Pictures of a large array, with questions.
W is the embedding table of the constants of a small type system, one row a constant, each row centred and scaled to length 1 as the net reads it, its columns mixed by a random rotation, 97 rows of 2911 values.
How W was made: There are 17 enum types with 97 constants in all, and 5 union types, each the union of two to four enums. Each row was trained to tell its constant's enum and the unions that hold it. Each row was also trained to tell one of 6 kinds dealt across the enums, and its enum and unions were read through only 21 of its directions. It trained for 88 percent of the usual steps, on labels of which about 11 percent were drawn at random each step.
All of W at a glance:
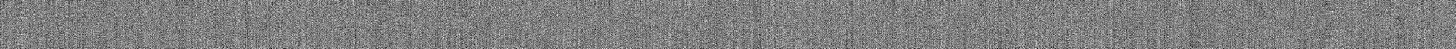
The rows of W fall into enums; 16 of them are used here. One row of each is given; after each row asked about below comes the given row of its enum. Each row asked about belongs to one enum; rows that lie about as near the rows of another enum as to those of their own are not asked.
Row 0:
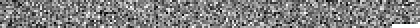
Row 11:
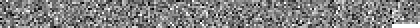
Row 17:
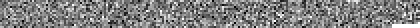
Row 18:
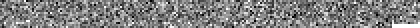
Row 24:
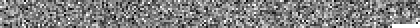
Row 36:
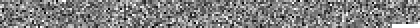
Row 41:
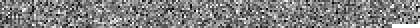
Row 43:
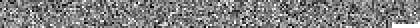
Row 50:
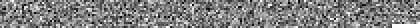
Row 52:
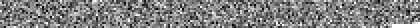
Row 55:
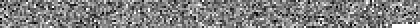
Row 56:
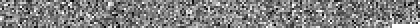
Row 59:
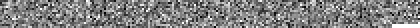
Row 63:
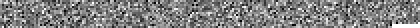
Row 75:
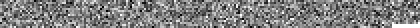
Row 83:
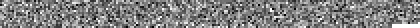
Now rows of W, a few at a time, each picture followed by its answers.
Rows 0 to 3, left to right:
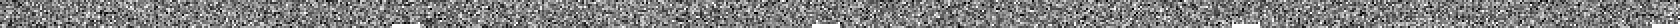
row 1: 0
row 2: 56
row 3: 18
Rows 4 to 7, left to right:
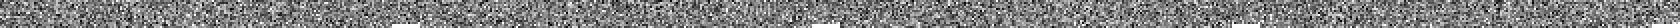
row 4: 0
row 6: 56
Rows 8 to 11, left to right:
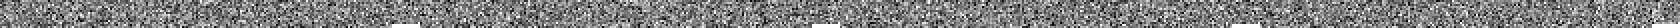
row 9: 56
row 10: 24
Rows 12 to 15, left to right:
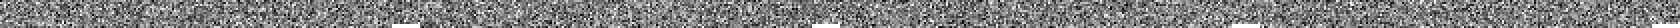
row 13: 56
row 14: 17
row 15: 75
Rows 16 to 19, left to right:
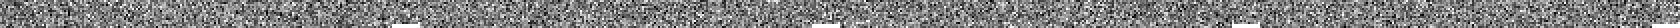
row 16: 0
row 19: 18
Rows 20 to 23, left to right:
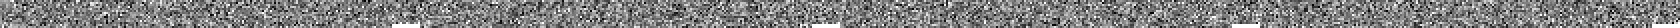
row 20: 75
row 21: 55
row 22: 24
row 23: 43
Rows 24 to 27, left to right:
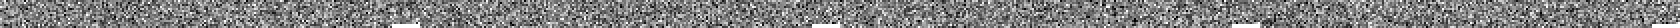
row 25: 43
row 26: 83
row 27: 0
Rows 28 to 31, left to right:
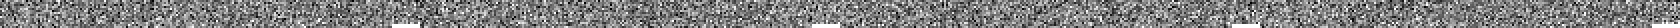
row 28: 18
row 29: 41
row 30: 24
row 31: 18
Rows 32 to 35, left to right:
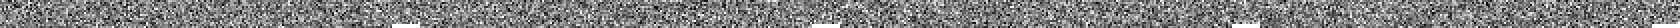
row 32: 43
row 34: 59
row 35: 36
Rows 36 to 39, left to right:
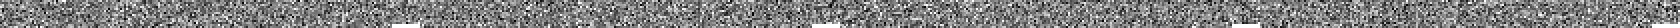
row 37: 75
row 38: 0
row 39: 17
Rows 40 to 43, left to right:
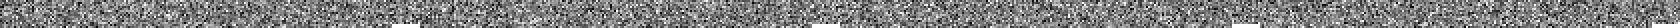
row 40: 41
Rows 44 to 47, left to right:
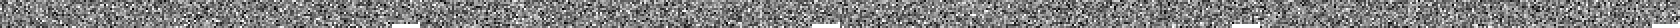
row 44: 36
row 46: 36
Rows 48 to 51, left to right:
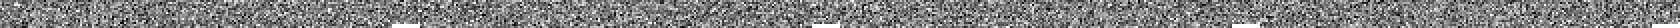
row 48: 17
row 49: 55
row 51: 63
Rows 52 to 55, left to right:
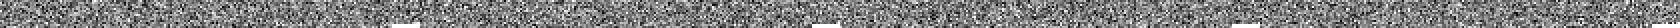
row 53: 55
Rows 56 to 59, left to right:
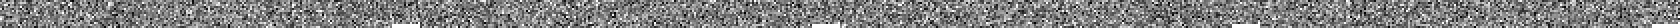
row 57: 36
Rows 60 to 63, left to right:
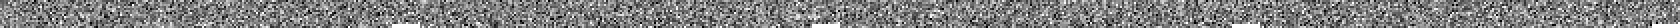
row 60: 75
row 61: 24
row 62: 11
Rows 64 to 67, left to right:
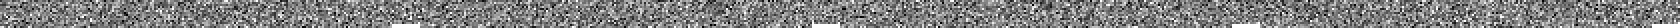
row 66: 50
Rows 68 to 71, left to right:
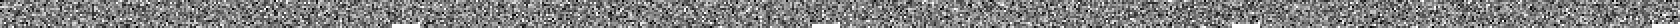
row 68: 83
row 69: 83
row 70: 75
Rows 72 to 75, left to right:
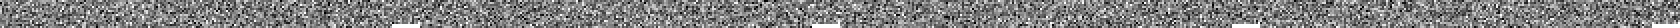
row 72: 36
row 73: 55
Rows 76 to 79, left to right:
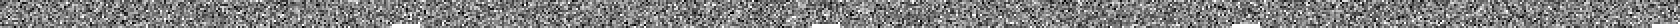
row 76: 17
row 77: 24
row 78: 36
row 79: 24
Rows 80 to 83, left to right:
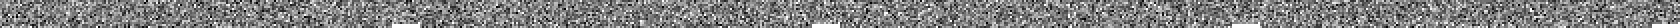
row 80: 59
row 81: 43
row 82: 56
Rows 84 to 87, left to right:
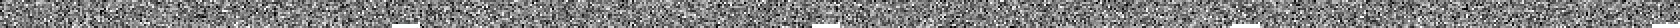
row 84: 83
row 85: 18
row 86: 17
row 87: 75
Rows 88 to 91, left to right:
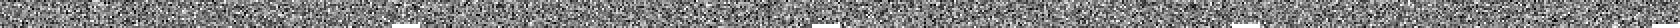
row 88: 17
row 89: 83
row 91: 83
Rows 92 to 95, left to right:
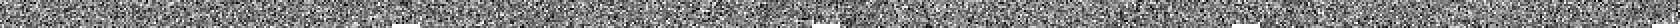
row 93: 18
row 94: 0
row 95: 56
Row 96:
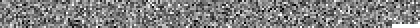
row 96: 43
